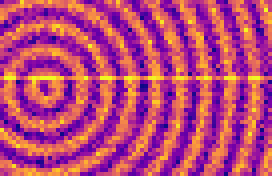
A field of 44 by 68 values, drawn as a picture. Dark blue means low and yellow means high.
Slope: none. Average level on the scale: 50%. Odd lines: row 20. Rings: centred on the middle left.
